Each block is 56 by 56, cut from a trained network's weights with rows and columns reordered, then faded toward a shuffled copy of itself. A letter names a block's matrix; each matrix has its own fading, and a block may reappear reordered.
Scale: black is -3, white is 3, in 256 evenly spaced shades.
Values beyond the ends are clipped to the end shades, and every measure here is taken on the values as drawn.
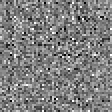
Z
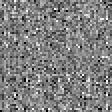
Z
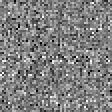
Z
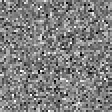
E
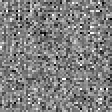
Z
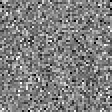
E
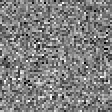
E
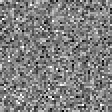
E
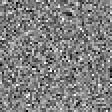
E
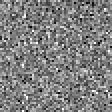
E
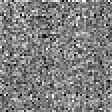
Z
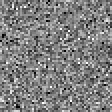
E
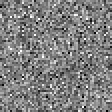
E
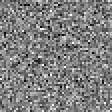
E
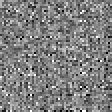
Z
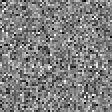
E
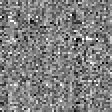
Z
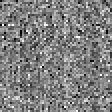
Z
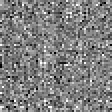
Z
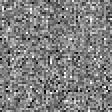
Z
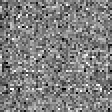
Z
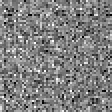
Z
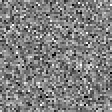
E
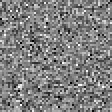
E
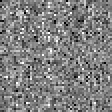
Z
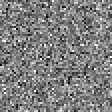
E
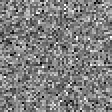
E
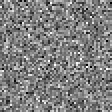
E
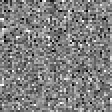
Z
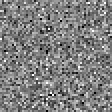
E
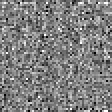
Z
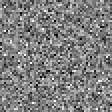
E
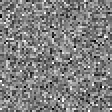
E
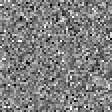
E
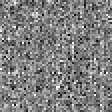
Z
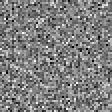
E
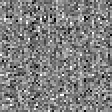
Z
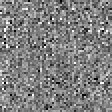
Z
